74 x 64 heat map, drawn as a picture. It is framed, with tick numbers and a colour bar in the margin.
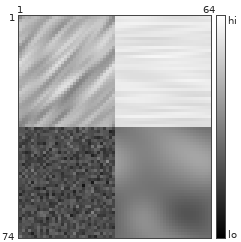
The table splits into 2 rows of 2 panels. Panel 1,1: high, slanting up to the right. Panel 1,2: very high, streaked across, faint in contrast. Panel 2,1: low, fine-grained. Panel 2,2: middling, smooth.
